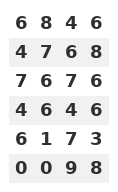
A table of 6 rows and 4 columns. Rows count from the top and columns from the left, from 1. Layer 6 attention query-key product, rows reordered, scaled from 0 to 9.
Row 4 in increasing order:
4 4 6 6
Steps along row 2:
up down up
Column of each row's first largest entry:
2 4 1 2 3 3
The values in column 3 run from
4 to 9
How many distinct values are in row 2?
4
